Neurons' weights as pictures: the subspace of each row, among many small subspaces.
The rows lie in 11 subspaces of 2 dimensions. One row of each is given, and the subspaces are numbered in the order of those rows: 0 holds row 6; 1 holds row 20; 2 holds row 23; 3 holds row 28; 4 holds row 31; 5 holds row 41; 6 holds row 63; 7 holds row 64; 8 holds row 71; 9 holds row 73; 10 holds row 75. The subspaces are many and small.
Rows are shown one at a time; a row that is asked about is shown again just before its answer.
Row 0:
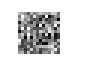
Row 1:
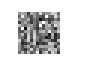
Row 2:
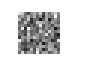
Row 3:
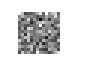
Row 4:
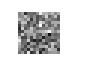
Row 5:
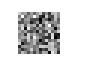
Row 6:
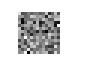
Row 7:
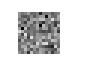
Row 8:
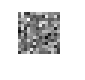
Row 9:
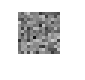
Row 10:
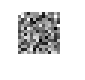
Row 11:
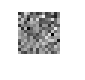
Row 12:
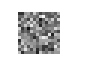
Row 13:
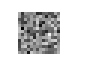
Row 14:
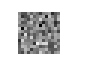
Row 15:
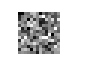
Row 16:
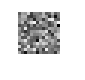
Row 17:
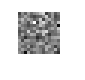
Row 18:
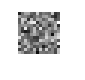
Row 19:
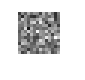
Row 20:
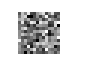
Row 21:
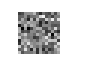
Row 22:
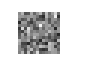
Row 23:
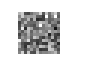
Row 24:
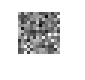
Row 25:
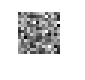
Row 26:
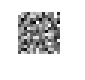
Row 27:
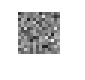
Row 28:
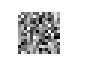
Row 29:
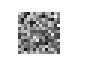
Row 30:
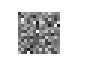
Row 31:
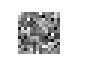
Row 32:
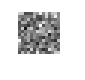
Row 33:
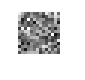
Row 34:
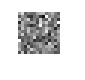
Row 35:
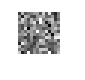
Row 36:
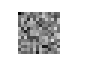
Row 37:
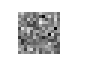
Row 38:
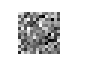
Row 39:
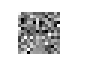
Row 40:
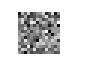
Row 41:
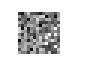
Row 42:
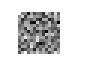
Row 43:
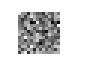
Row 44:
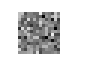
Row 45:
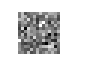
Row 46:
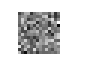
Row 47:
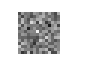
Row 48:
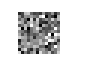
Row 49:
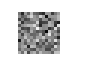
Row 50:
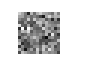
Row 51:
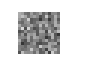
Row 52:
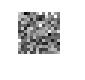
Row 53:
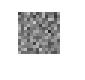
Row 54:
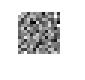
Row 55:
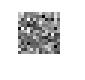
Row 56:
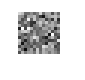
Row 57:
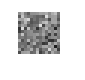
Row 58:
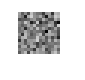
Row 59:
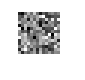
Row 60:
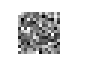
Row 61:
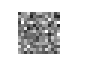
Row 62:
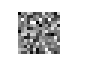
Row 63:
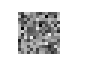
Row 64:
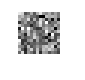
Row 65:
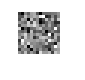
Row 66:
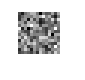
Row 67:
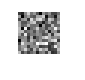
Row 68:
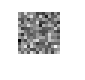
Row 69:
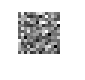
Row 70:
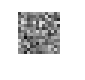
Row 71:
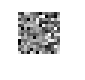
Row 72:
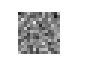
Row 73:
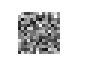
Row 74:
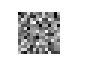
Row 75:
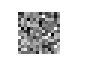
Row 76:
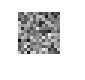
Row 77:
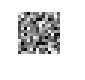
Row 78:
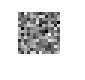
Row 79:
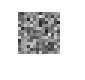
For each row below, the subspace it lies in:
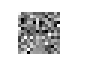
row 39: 0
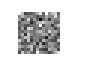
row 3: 9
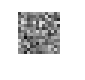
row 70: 0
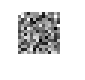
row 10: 5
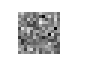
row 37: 10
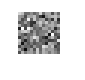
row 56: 7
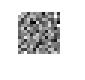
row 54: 5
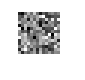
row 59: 7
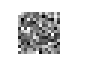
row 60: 10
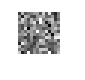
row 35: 3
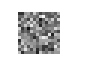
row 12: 7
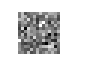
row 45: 6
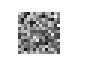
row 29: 1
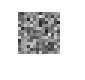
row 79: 7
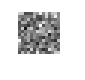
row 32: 9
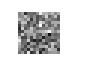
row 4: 9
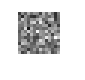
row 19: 3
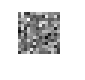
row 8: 5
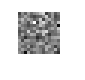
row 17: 5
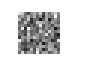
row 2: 2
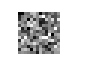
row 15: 4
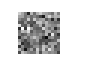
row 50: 7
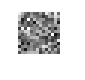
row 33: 10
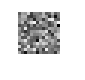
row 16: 1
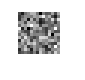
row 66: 4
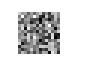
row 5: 3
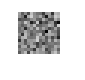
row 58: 1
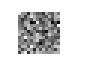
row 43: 5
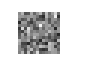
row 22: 2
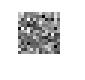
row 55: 10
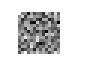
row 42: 5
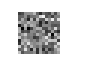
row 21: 7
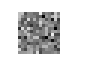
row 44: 4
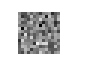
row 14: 0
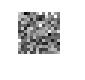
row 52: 9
